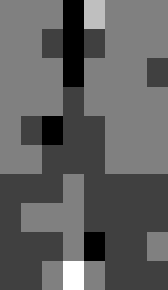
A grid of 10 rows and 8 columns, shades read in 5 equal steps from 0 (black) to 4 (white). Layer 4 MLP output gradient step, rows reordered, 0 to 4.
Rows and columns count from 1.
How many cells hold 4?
1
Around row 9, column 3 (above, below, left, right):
2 2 1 2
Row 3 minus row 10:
1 1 0 -4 0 1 1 0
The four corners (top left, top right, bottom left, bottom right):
2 2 1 1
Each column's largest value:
2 2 2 4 3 2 2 2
